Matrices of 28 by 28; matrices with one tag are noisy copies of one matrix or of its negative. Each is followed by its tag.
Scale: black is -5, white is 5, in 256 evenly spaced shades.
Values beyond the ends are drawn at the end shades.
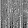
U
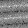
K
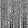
U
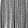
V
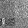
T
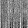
U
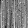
V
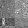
T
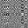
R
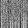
U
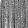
V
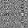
R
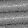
K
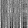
U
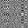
R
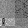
T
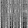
U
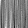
V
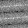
K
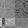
T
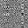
R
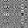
R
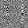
R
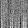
U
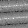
K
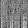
U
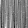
V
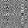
R
